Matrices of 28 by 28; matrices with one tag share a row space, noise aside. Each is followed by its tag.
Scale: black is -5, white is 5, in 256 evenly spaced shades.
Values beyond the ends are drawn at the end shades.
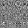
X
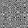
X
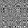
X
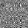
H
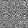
X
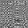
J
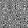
X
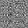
J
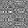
J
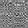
J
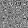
X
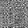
J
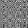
X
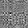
J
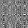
X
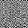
X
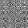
X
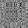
H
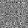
H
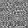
J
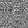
J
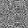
J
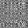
H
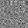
H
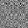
H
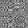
J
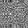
J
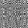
X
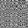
H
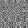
X
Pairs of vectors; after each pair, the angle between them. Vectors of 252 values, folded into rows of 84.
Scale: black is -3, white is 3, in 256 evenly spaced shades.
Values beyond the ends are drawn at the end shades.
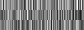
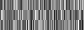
orthogonal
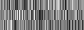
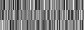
orthogonal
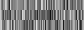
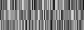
orthogonal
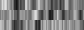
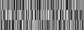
orthogonal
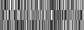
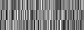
orthogonal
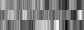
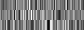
orthogonal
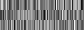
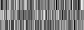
nearly opposite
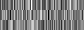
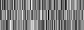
nearly parallel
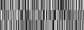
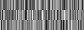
orthogonal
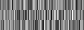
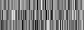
partly aligned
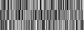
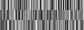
nearly parallel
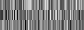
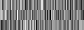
partly opposed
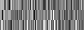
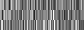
nearly parallel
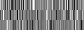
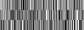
partly aligned
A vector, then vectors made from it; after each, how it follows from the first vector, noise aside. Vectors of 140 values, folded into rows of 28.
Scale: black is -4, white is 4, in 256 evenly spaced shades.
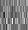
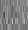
shrunk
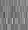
shrunk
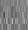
shrunk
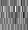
reversed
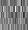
reversed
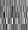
copied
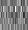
reversed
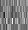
copied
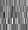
copied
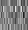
reversed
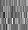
copied
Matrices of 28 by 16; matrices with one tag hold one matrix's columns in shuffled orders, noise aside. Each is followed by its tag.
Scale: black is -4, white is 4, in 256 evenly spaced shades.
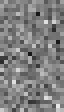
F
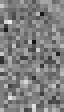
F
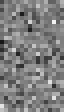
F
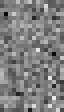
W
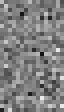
W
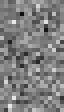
F
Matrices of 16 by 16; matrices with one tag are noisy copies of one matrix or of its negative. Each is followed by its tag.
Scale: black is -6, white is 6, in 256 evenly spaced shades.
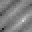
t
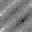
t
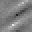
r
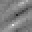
r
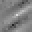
r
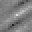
r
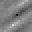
r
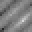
t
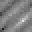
t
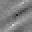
r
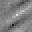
r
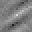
r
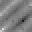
t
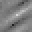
r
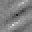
r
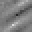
r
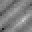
t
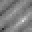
t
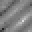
t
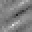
r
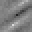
r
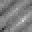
t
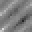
t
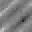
t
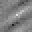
r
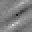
r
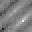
t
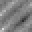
t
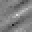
r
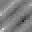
t
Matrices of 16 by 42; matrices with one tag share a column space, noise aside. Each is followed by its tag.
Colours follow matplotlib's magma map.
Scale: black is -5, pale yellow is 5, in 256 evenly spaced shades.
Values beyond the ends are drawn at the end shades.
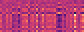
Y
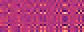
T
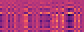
Y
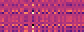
T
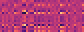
T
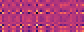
T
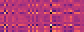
T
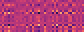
T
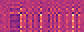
Y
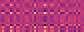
T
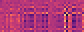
Y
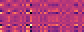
T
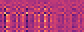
Y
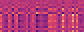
Y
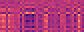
Y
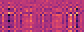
Y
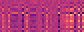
Y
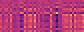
Y
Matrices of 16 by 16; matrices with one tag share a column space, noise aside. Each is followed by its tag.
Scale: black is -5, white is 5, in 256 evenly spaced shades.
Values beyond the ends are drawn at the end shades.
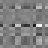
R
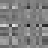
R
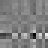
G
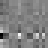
G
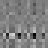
G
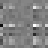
R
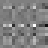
R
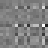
R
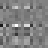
R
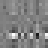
G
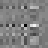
R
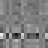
G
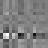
G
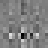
G
